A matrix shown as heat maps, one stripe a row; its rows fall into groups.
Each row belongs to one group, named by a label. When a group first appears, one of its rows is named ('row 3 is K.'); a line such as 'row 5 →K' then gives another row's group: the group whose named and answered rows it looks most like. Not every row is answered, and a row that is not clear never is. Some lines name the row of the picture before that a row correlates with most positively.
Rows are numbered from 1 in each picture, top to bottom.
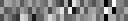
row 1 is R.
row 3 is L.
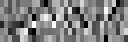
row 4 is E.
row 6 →L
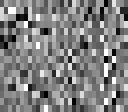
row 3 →E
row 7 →E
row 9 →R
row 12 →R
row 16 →L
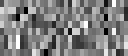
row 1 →R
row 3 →L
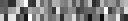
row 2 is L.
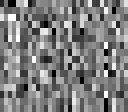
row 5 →L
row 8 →R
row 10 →R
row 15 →R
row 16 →R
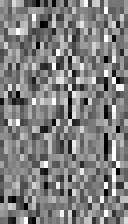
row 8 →L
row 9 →R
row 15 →E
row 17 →R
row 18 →L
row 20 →L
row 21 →R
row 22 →R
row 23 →L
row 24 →L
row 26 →R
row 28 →R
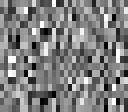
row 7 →L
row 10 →L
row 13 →R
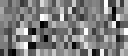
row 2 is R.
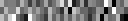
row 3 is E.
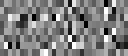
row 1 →R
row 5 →R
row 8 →L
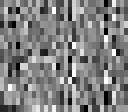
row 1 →R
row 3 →R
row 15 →R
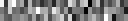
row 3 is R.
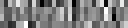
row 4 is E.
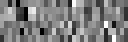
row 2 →E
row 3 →E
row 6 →R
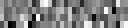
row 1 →L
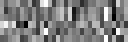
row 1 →L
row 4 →E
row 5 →L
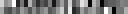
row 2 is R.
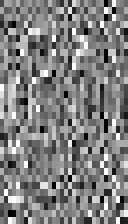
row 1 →R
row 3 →R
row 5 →E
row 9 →R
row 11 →L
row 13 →E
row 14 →E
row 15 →E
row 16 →E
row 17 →E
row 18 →R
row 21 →L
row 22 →E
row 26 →R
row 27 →L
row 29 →E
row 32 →E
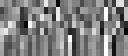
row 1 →L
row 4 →E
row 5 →E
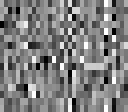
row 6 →R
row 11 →R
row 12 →R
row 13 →E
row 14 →E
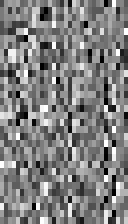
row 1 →R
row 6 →E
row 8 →E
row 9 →E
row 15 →R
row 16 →L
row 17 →E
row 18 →L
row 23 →R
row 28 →L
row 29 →R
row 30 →E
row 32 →L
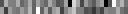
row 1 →R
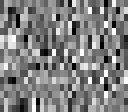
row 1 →R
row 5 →L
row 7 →E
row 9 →R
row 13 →R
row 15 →E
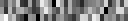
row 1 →L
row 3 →E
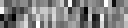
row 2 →E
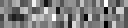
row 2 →L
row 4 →R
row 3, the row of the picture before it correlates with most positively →2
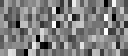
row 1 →R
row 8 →E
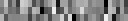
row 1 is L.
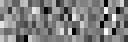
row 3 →R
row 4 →E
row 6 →E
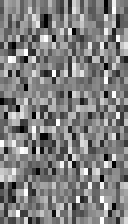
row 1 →R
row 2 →R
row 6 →L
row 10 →R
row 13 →E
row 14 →R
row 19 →E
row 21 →E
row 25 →E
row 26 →E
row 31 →L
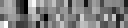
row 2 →E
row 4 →E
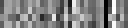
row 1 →R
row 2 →R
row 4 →R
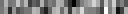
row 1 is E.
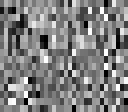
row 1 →R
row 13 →E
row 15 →E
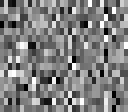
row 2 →R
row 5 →R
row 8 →L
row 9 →L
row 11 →E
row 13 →E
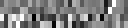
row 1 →R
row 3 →E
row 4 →L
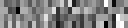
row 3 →L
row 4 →L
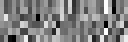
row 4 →L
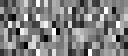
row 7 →E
